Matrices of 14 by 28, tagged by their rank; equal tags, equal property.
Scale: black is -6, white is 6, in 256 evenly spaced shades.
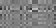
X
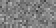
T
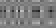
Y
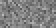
T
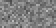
T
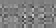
X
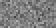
T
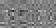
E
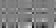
Y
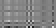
Y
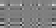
Y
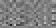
E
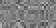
E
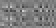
X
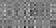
X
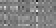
E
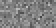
T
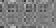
E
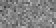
T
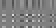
Y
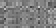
E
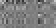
X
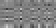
X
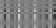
Y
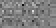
E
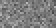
T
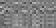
E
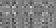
X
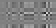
Y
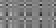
Y
